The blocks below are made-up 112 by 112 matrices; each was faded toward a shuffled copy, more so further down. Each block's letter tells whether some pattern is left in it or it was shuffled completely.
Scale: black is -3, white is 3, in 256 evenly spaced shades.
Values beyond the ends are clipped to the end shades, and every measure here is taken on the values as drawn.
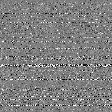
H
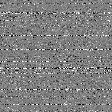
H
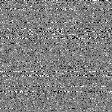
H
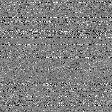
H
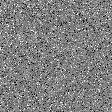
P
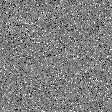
P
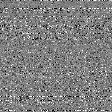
H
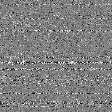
H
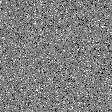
P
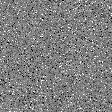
P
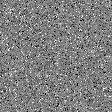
P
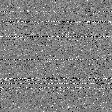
H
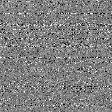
H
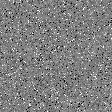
P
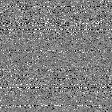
H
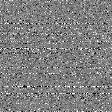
H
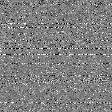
H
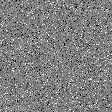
P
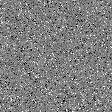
P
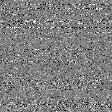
H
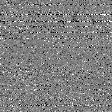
H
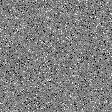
P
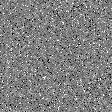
P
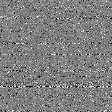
H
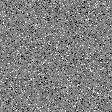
P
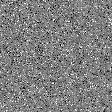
P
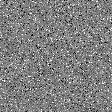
P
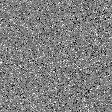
P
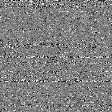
H
